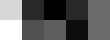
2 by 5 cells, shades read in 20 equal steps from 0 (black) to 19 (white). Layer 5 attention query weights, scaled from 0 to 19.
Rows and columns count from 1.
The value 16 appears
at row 1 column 1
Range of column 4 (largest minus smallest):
2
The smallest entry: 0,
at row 1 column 3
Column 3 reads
0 7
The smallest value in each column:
16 3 0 1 8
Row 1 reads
16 3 0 3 8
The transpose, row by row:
16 19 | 3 6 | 0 7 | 3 1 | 8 8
